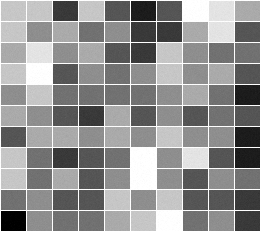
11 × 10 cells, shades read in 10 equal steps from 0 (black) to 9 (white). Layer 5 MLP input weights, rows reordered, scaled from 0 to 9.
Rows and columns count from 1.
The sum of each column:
59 65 44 46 53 52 62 57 55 30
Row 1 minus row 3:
1 -1 -3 1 0 -1 -4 4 4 2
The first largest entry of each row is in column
8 9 2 2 2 1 7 6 6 5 7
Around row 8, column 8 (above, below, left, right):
5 3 5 3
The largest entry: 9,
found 5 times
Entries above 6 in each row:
5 2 2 3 1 0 1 3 2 2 2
